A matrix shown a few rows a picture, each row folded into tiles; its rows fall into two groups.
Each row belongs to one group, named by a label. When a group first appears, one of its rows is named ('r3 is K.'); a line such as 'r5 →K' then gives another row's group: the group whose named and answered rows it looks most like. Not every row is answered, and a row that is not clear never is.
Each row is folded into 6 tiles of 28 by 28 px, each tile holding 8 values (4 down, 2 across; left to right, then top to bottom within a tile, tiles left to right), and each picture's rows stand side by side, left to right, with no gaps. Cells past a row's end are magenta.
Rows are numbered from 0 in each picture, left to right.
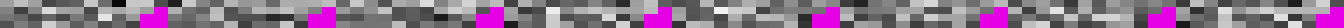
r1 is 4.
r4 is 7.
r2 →4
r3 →4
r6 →7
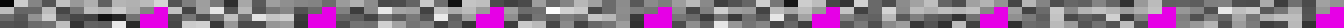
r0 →4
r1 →7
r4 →4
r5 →4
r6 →4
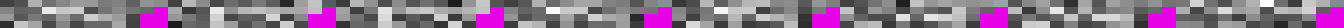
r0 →7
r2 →4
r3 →7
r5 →7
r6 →7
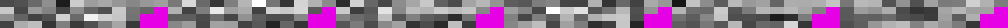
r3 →7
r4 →4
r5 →4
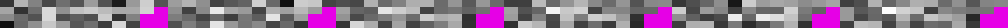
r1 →4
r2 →7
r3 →7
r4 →7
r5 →7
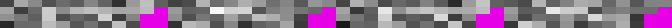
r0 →4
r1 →7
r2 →4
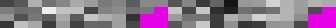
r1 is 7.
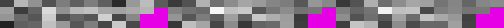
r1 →7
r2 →7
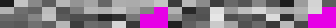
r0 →4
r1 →4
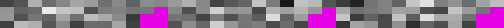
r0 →7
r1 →4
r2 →7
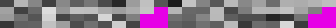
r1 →4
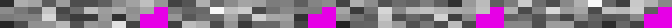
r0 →4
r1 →7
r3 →4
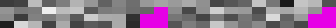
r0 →7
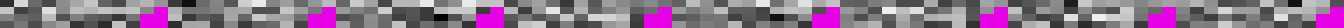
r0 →4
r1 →7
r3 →7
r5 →7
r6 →7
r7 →4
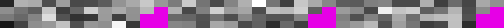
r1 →4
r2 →7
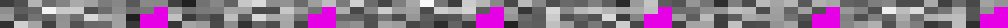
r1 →7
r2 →4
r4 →7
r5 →7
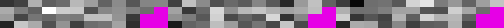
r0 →7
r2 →7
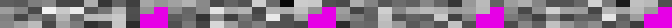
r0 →7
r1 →4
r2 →4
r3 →4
